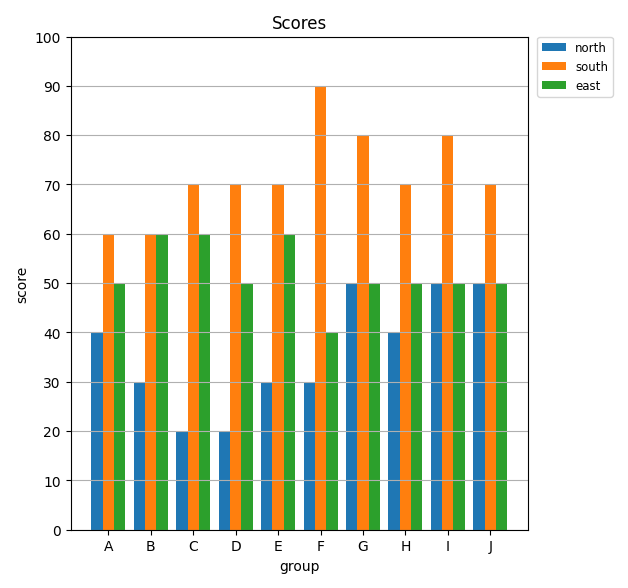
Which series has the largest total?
south
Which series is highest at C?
south
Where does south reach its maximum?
F
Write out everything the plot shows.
Title: Scores
x-axis: group, ticks A B C D E F G H I J
y-axis: score, ticks 0 10 20 30 40 50 60 70 80 90 100
Legend: north, south, east
Values:
north: 40 30 20 20 30 30 50 40 50 50
south: 60 60 70 70 70 90 80 70 80 70
east: 50 60 60 50 60 40 50 50 50 50
